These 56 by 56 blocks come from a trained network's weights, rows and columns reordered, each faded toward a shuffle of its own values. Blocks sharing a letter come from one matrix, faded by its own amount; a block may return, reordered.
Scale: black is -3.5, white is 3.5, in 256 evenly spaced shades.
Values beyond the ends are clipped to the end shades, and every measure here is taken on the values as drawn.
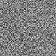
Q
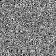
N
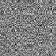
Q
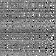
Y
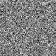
N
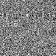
N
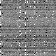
Y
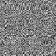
Q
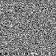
N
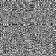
Q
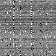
Y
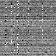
Y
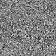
N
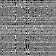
Y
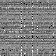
Y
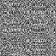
Q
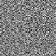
Q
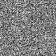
N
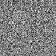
N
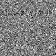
N
